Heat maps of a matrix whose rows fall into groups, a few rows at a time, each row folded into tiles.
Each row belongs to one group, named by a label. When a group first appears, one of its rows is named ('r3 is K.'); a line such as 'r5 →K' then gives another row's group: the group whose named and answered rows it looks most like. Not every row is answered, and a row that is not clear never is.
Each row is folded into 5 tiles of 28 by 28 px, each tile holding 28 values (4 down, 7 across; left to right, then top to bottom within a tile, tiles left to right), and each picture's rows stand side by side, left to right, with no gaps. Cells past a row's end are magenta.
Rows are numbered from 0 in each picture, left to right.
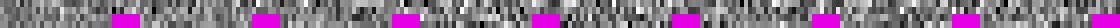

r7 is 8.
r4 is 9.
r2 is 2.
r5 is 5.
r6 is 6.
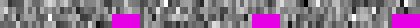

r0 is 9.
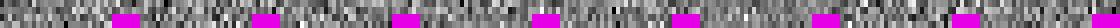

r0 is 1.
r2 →2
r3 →5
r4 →6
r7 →6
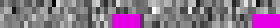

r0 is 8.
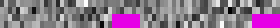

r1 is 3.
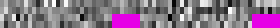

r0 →9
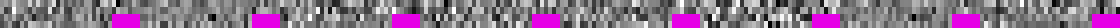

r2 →6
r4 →5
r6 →2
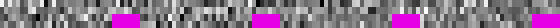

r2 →5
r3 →9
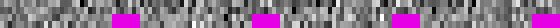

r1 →8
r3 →8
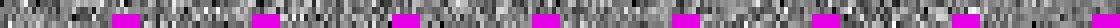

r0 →2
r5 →3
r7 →9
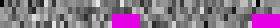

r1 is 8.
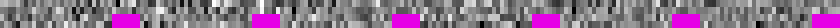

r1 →5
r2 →8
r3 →9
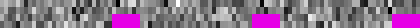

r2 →3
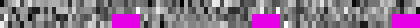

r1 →5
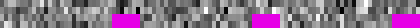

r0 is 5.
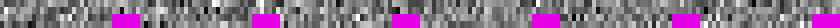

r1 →5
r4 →1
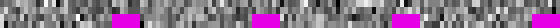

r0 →9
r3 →3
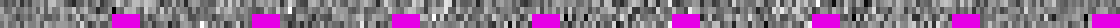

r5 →1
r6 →1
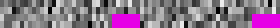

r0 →8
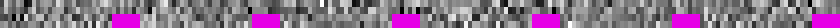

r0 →1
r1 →3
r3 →3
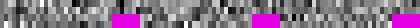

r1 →3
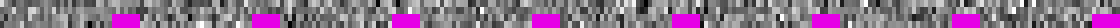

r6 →2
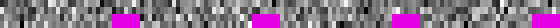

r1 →1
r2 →9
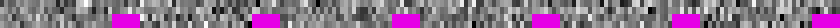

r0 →2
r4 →5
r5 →9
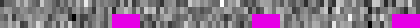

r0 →2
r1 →9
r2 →8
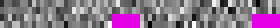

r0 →1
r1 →3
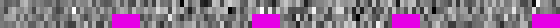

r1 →5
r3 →8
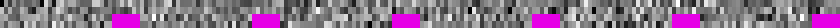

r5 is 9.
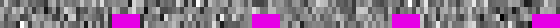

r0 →2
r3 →9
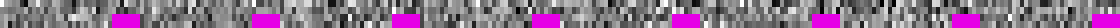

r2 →6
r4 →6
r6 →8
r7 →5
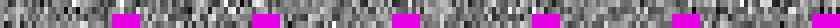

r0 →5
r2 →3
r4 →3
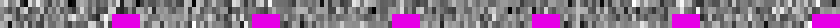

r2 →5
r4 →5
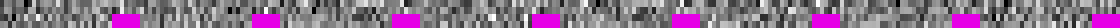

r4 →2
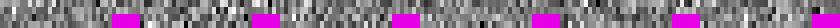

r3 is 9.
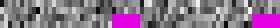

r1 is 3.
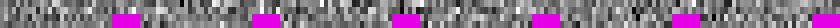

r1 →5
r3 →6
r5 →1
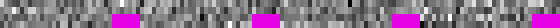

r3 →9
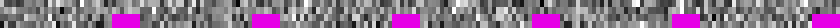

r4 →5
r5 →1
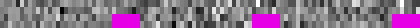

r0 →6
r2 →5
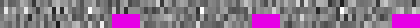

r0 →6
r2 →6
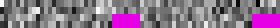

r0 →6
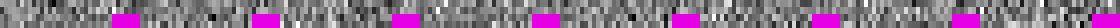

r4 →2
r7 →8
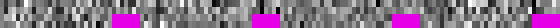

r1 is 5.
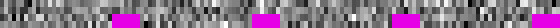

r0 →1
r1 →5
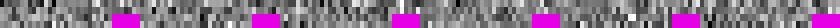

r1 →6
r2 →5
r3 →2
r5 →3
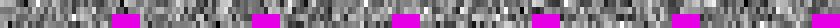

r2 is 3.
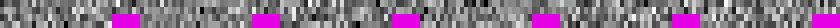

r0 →1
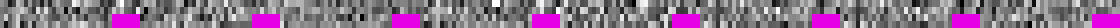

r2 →9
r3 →5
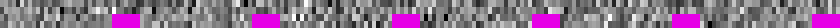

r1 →8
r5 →3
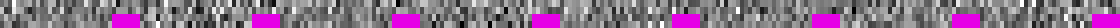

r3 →9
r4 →6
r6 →8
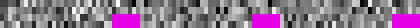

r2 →3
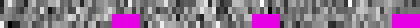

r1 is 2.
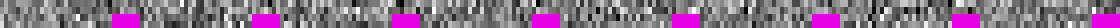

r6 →5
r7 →6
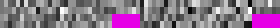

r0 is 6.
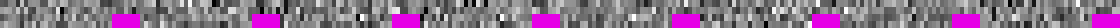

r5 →1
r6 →9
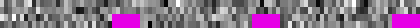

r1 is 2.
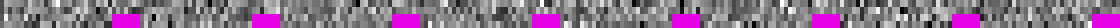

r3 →2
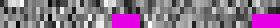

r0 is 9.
